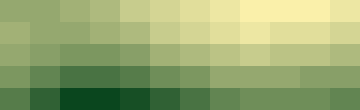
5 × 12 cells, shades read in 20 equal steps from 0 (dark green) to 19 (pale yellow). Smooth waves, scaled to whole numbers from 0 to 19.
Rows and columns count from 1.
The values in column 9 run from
8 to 19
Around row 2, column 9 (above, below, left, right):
19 15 17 17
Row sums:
188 175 144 102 56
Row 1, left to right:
11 11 12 13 15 16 17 18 19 19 19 18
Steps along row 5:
down down same up up up up up same same down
